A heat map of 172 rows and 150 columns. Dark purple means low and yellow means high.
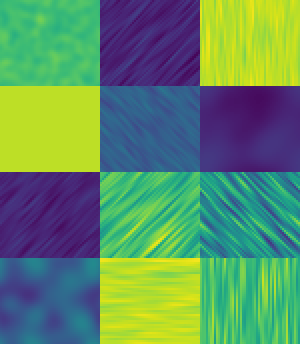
It is made of 4 by 3 panels. Panel 1,1: high, blotchy, faint in contrast. Panel 1,2: very low, slanting up to the right, faint in contrast. Panel 1,3: very high, streaked downward, faint in contrast. Panel 2,1: very high, flat. Panel 2,2: low, slanting down to the right, faint in contrast. Panel 2,3: very low, smooth, faint in contrast. Panel 3,1: very low, slanting up to the right, faint in contrast. Panel 3,2: high, slanting up to the right. Panel 3,3: middling, slanting down to the right, strong in contrast. Panel 4,1: low, smooth. Panel 4,2: very high, streaked across, faint in contrast. Panel 4,3: high, streaked downward.
